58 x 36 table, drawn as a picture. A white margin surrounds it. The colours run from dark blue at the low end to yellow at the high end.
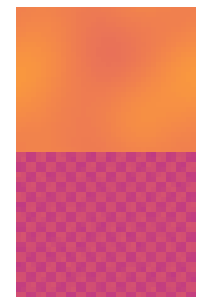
The table splits into 2 rows of 1 panel. Panel 1,1: high, smooth, faint in contrast. Panel 2,1: middling, checkered, faint in contrast.
